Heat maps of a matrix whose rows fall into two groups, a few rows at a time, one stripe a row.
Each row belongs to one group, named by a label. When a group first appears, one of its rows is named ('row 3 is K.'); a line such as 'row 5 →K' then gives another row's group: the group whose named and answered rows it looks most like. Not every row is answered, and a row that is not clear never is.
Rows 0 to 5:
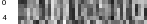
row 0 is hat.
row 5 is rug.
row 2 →hat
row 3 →hat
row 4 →hat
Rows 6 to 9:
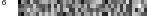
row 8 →hat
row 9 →rug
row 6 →rug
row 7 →hat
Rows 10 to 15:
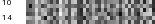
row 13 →hat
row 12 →hat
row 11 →rug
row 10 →hat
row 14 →rug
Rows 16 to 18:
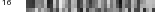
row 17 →hat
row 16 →hat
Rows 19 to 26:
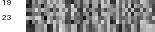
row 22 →rug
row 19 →rug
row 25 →hat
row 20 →rug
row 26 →hat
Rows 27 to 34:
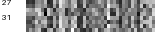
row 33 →hat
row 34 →rug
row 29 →rug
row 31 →hat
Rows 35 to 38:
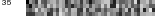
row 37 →hat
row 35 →rug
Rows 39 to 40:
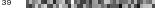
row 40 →hat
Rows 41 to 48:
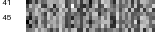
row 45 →rug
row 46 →rug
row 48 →hat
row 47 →rug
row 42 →rug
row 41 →rug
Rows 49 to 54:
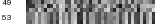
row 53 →hat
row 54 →hat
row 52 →hat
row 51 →rug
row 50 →hat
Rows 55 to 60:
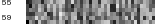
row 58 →hat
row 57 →rug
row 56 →rug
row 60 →rug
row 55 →rug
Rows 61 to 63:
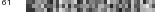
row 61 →hat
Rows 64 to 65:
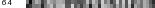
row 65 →rug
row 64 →rug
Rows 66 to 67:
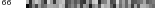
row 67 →rug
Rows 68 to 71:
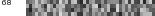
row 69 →rug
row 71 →hat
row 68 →hat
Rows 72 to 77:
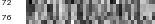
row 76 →hat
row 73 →hat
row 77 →rug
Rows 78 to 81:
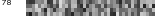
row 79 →hat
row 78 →hat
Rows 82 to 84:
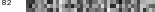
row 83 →rug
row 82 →hat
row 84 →hat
